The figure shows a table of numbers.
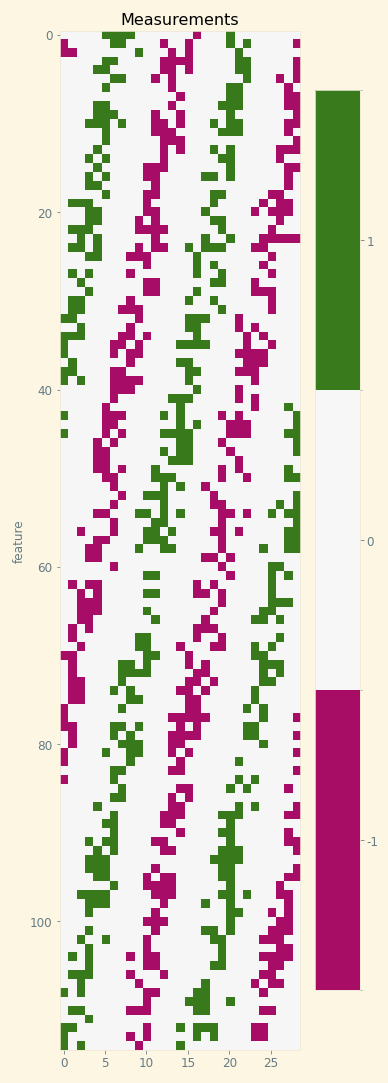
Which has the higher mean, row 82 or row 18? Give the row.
82
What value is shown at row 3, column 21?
1
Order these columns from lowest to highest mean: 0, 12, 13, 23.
13, 12, 23, 0
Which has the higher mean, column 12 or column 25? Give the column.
25
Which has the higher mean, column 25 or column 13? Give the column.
25
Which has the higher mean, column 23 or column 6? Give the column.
6
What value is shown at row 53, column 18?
-1
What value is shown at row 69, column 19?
-1
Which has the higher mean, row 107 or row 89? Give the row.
89
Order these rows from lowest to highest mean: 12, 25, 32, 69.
12, 25, 69, 32
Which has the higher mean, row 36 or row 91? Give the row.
91
